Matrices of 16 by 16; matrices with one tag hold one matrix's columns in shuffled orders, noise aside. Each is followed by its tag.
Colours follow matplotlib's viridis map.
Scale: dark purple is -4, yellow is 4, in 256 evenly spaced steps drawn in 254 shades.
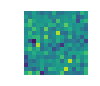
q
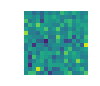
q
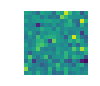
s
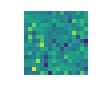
q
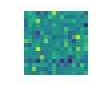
s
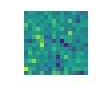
q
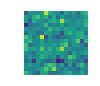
s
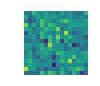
q
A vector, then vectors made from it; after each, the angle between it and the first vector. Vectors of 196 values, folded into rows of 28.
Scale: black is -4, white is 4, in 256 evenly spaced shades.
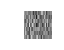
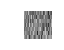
partly aligned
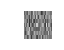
nearly opposite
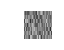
partly aligned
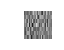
nearly opposite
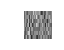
nearly opposite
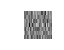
nearly opposite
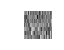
orthogonal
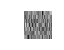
partly opposed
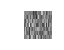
nearly parallel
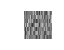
partly opposed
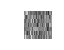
partly aligned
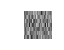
nearly opposite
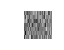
partly opposed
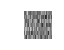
partly aligned
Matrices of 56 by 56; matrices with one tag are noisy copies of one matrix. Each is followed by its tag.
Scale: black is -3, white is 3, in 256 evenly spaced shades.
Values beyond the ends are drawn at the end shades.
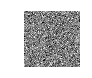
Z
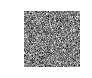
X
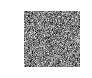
Z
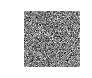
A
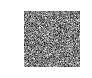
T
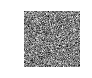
X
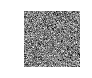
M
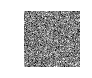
T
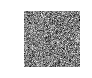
Z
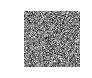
Z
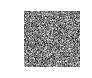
T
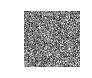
T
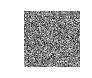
T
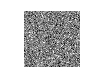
Z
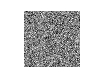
Z
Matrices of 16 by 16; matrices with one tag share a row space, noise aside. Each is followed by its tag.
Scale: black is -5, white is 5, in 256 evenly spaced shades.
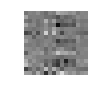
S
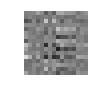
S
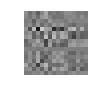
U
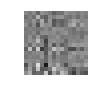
U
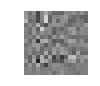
U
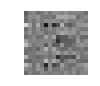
S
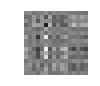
U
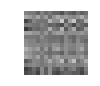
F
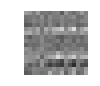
F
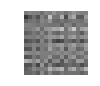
F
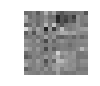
S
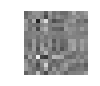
U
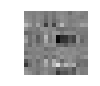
S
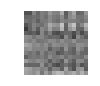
F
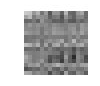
F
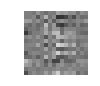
S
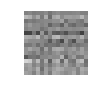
F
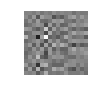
U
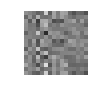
U
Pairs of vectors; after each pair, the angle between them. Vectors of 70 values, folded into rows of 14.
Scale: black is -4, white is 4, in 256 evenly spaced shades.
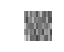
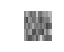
orthogonal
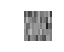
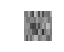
partly opposed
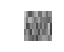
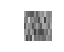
orthogonal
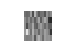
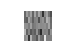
orthogonal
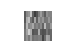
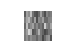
nearly parallel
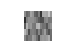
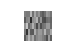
orthogonal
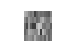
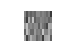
orthogonal
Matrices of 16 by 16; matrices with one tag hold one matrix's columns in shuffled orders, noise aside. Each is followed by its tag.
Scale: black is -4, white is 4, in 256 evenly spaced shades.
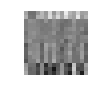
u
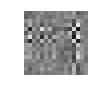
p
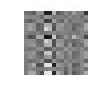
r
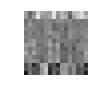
u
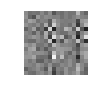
p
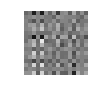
r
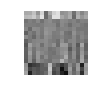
u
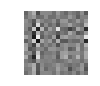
p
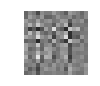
p
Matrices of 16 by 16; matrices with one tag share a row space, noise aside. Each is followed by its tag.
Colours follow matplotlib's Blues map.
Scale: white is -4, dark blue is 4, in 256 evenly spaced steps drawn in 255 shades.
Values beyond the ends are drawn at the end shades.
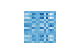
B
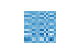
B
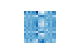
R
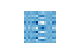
R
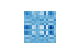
B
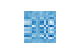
B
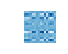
B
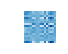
B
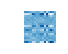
B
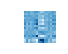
R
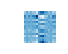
R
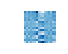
R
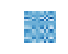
B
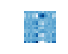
R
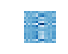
R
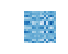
B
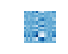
R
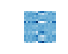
R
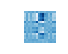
R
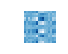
R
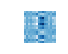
R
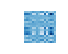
B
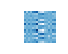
R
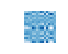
B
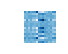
R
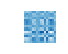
B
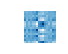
R
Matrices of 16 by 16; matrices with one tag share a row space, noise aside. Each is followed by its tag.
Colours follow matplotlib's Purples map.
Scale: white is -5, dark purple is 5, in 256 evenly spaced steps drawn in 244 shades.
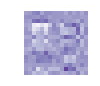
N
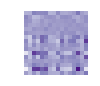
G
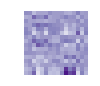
N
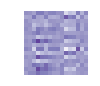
N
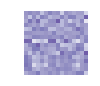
G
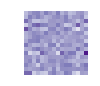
G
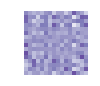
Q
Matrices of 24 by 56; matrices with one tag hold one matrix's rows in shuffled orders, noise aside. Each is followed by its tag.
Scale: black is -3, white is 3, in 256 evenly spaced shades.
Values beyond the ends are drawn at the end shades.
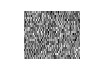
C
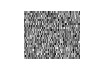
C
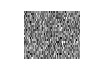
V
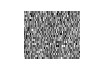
V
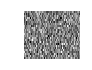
V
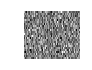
V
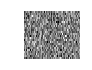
V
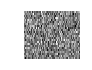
C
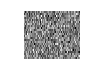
C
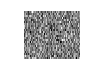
V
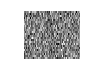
V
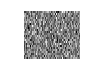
V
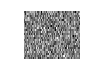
C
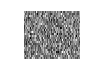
V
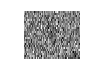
C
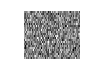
C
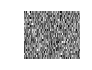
V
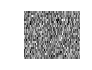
V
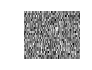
C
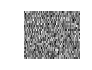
C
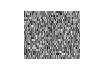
V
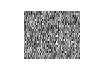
C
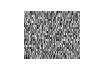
V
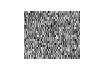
C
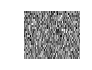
V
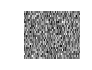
V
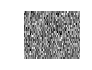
V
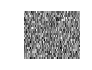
V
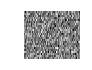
C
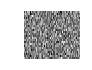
V
